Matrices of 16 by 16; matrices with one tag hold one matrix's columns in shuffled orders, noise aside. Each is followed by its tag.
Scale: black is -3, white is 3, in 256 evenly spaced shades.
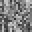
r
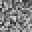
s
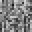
r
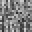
r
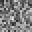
s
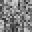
r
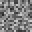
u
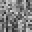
r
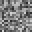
u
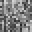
r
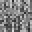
r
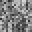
r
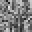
r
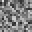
s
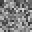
s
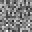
u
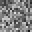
s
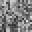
r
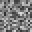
u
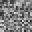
u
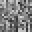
r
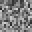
s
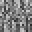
r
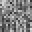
r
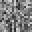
r
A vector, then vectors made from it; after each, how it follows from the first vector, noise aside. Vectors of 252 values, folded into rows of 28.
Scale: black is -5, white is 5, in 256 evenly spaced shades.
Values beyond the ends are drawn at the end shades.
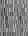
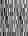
scaled up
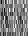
scaled up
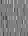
partly zeroed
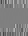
partly zeroed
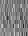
reversed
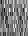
scaled up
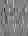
partly zeroed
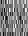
scaled up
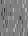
partly zeroed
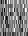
scaled up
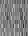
reversed
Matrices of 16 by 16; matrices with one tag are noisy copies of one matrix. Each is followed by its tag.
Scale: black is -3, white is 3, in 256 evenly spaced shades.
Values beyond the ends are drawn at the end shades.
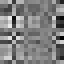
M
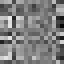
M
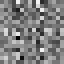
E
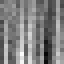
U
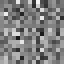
E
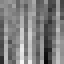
U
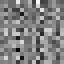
E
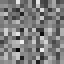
E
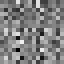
E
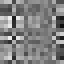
M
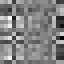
M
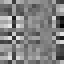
M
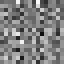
E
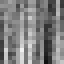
U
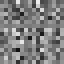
E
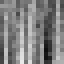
U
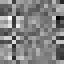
M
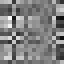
M
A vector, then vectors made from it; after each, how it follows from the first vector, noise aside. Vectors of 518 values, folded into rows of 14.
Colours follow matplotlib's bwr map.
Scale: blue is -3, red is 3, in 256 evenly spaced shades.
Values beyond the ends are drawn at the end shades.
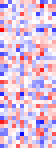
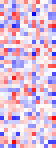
reversed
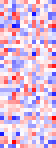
reversed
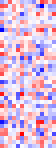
negated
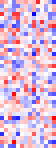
reversed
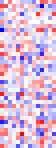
negated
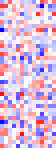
negated
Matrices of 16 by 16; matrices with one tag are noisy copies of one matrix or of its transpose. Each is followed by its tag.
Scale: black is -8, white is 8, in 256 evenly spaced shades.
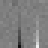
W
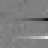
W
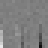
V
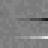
W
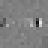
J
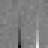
W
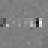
J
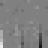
V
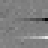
W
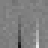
W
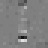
J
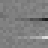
W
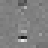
J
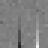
W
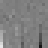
V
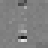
J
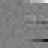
V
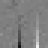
W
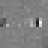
J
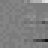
V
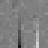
W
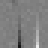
W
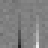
W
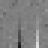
W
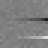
W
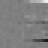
V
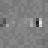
J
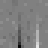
W
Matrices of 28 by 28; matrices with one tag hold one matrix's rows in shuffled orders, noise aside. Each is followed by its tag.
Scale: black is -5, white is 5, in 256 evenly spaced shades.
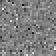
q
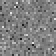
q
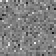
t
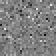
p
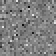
q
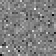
t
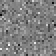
t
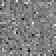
q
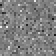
t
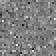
q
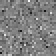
p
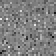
t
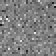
t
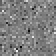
q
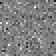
t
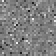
q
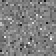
p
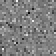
q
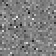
q
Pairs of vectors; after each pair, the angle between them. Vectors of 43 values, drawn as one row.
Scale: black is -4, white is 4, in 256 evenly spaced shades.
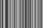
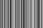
orthogonal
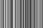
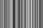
partly opposed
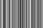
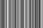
orthogonal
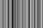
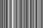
nearly opposite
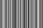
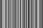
nearly parallel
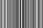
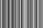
partly opposed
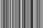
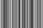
nearly parallel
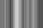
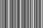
orthogonal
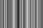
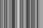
nearly opposite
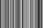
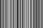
partly aligned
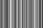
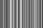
nearly parallel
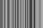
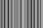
partly aligned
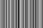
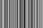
partly opposed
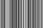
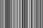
nearly opposite
